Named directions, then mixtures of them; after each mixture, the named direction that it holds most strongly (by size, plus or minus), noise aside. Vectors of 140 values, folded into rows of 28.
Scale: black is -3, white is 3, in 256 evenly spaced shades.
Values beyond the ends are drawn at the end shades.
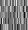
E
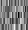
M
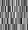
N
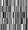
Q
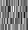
N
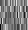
E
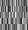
N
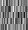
Q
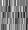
Q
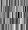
M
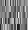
E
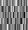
Q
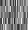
E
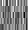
Q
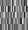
N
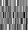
Q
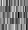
M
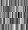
M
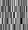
N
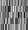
M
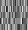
N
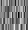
M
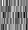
Q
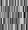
M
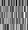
E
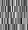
N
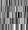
M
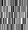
Q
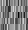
M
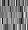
E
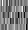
M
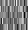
E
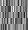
Q
